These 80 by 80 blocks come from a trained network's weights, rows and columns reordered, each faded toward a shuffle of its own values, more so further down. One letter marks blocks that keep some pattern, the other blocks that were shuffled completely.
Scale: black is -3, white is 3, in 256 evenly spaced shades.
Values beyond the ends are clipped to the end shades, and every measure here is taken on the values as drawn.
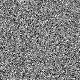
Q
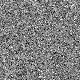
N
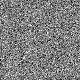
N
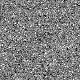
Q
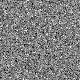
N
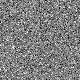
N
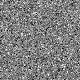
N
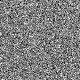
Q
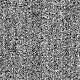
Q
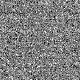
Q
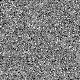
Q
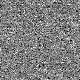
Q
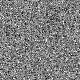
N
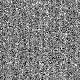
Q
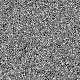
N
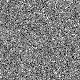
N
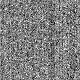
Q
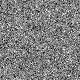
N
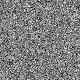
N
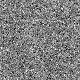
N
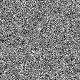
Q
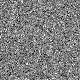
N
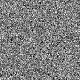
Q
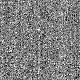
Q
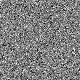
N
